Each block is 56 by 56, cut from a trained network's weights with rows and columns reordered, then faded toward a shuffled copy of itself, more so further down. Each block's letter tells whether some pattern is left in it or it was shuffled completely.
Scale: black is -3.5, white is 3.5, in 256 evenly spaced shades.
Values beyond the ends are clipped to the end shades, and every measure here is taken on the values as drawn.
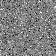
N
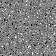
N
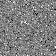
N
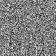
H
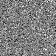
N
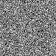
H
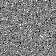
N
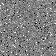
N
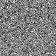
N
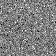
N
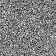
N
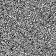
N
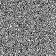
H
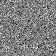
N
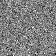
N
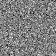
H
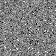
H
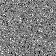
N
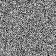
H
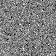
H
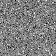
N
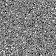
H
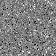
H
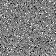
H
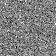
N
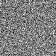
H
